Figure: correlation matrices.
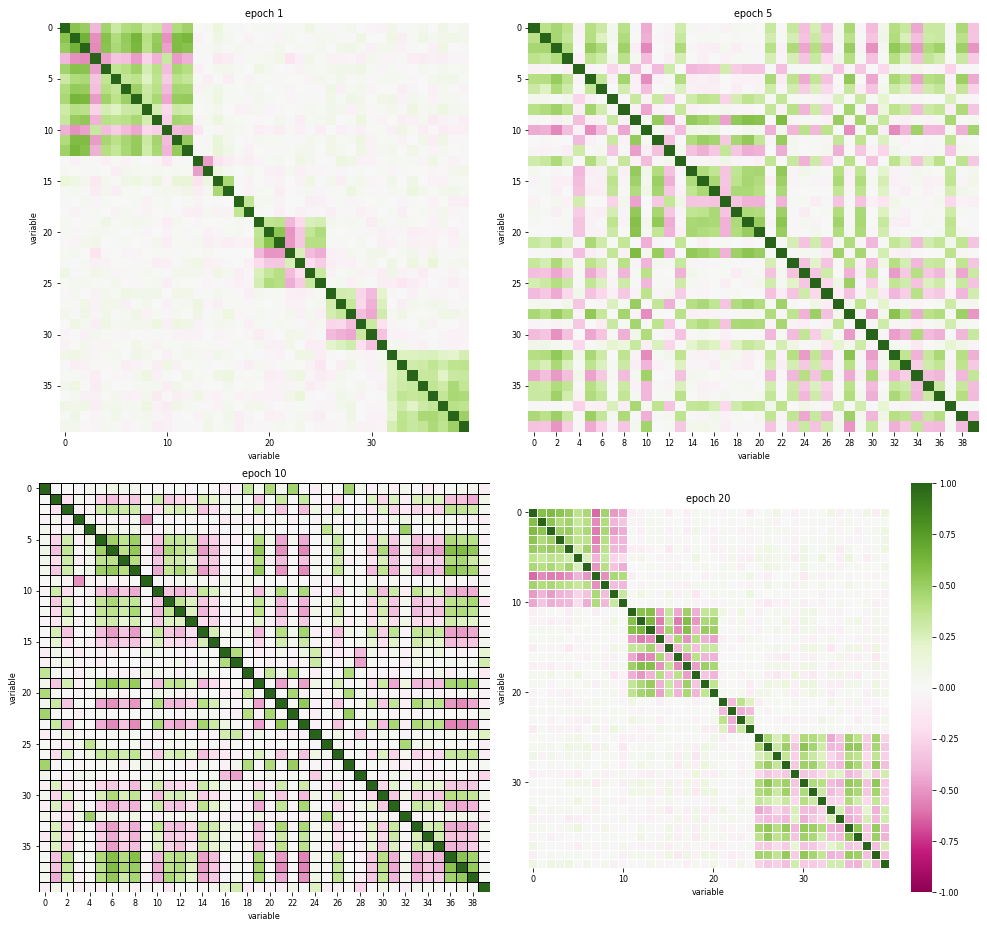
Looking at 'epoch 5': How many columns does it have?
40
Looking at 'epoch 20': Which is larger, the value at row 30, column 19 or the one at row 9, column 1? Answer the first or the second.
the first
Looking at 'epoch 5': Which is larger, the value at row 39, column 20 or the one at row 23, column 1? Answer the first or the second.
the second
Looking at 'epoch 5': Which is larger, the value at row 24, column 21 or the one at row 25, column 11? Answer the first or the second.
the second
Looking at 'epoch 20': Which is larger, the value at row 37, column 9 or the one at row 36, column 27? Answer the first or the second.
the second
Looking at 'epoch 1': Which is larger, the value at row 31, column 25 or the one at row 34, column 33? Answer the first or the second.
the second
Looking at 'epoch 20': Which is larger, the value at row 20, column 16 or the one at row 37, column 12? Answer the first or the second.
the second
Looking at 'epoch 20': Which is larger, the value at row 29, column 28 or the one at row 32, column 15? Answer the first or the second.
the second
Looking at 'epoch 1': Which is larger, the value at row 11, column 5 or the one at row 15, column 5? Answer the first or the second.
the first
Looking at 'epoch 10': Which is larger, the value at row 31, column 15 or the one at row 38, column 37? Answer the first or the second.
the second
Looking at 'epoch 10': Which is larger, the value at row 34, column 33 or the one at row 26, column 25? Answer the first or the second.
the first
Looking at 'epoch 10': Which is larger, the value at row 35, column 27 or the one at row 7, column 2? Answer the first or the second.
the second
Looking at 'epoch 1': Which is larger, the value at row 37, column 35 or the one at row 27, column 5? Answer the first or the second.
the first
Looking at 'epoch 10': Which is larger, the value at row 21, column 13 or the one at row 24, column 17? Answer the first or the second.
the second
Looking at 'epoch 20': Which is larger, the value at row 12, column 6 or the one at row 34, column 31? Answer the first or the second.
the first
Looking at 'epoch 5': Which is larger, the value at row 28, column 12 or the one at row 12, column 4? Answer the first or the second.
the second
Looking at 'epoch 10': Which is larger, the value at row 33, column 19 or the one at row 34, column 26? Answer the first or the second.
the second
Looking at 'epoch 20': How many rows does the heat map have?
40
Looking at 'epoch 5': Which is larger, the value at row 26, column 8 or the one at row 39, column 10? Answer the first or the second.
the second
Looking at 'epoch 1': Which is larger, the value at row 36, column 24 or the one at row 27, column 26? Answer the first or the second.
the second
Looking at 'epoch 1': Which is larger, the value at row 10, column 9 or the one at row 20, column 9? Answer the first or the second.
the second
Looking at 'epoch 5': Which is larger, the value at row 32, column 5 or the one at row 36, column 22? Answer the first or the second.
the first
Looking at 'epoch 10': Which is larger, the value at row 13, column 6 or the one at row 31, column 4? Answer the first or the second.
the first
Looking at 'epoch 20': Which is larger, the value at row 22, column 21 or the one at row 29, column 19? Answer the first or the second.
the second
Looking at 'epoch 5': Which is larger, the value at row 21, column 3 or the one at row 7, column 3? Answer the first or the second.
the first
